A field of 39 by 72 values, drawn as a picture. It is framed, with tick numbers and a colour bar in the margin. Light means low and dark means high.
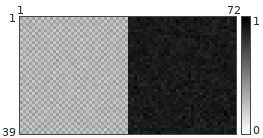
It is made of 1 by 2 panels. Panel 1,1: low, checkered. Panel 1,2: very high, fine-grained, faint in contrast.
